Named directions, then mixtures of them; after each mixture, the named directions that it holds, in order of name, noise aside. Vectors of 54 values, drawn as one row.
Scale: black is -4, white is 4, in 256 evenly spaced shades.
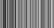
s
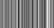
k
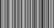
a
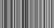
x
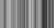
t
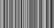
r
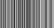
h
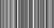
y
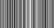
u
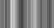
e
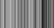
a, t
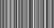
y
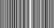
h, u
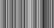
s, t, u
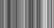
t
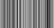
k, y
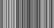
h, s, u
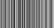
h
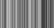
t
